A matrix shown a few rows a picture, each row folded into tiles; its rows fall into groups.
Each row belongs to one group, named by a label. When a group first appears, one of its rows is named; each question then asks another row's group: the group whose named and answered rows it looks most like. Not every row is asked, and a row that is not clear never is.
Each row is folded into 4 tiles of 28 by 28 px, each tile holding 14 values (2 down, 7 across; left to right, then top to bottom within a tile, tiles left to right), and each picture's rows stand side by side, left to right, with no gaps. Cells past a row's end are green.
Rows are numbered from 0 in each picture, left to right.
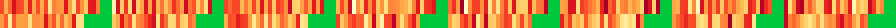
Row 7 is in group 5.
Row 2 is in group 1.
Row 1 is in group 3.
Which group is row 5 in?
5
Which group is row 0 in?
1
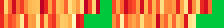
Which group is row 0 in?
5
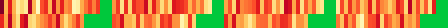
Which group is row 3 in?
3
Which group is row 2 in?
3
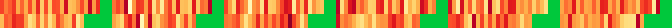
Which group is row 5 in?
5
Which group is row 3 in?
5
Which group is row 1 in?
1
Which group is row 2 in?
3
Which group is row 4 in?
3
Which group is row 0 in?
1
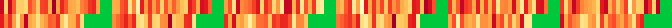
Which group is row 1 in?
1
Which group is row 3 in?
1
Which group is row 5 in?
5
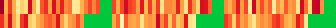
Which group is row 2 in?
1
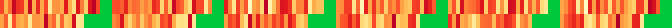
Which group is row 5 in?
1
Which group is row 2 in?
3
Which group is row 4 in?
3
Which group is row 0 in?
1
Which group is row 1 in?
5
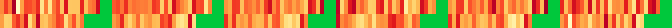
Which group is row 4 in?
5
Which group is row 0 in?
1
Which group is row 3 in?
5
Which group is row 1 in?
5
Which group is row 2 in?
5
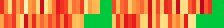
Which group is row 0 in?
3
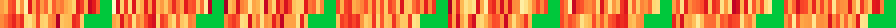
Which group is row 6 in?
3
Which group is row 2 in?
5
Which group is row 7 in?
1
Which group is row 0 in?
1
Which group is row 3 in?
1
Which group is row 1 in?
3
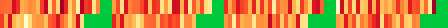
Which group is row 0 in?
5
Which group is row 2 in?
1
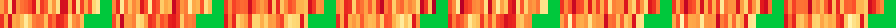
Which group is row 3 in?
5
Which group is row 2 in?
5
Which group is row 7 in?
5
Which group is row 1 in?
3
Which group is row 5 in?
1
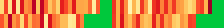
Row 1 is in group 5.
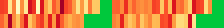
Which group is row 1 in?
5
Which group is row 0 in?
3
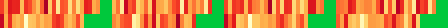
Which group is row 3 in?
5
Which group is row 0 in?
5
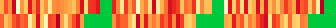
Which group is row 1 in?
3
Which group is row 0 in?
1
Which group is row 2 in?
3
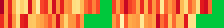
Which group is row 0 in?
5
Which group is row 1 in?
1
